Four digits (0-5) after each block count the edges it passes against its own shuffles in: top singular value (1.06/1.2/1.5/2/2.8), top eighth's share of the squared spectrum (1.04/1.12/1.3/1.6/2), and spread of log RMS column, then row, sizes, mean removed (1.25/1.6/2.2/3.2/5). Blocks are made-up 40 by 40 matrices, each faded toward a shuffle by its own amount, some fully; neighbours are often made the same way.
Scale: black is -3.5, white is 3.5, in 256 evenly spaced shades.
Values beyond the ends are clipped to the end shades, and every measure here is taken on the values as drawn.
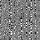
3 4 3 0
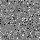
0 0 0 0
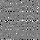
4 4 2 2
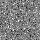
0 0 0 0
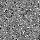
0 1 0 0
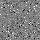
0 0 0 0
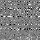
2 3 2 3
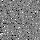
0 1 0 0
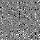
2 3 2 2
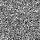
1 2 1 0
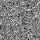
0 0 0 0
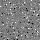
0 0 0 0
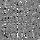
3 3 2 0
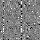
3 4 1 0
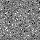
0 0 0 0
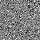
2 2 0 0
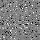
3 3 1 1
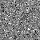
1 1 0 0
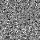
1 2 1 0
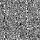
3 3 2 0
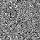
2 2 1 0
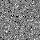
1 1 0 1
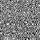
3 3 0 1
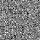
3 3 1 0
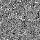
2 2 0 0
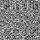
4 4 2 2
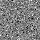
2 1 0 0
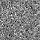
2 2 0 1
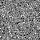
1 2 0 0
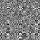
4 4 2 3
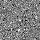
2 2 0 0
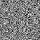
3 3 1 1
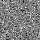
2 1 0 0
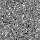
0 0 1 1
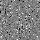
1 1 1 0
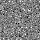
0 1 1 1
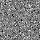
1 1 0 1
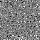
0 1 0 2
